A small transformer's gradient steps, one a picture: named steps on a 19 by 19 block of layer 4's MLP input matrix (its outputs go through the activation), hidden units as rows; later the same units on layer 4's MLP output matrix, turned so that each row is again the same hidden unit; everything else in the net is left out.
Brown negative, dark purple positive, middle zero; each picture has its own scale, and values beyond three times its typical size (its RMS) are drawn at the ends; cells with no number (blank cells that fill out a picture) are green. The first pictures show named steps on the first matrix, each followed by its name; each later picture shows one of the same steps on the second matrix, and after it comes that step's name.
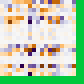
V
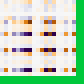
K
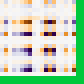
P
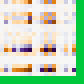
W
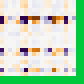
W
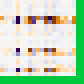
W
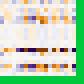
V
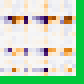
W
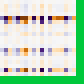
P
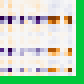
W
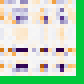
V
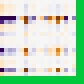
P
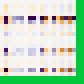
P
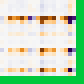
K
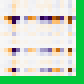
K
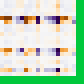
W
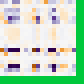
V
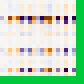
P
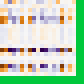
V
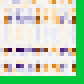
V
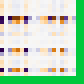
K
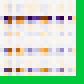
P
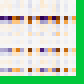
K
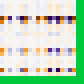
P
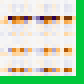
P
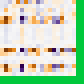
V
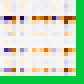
K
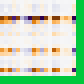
P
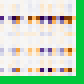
P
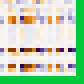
V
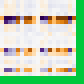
W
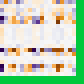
V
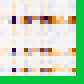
W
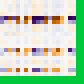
W
